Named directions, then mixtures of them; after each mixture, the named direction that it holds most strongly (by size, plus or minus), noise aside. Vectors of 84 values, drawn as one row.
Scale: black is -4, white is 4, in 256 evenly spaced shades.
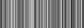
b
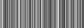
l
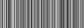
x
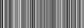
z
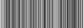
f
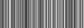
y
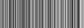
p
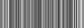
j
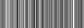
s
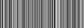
p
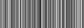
l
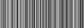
s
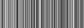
s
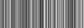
y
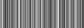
l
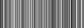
z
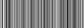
x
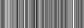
s
